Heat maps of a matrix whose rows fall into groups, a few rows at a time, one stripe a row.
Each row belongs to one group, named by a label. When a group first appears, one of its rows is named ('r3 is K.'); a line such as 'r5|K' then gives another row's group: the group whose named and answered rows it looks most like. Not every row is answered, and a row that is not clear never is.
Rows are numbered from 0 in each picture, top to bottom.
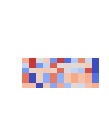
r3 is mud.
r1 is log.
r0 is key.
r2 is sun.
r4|mud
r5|key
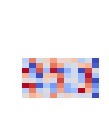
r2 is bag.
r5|key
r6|key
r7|log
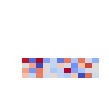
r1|key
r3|bag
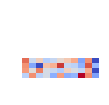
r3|key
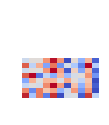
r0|sun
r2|sun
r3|key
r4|log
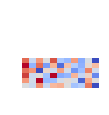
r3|mud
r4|bag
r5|sun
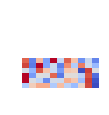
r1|mud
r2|bag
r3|mud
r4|mud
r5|sun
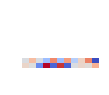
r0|log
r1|key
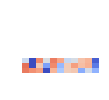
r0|sun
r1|mud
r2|mud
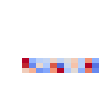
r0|mud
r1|mud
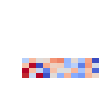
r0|sun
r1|key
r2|mud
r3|bag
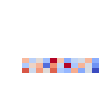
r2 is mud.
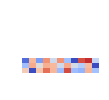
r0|key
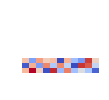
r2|log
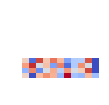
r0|sun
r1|key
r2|log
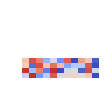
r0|log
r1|sun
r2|bag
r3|log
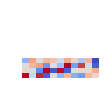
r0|log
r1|log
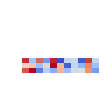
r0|bag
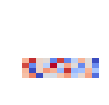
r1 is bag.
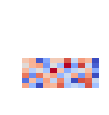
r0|log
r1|log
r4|key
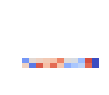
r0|sun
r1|sun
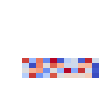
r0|bag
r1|sun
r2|log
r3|log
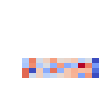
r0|log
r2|mud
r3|mud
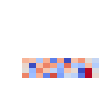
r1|bag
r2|bag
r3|bag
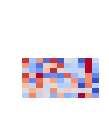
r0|bag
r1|sun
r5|bag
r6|log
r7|key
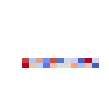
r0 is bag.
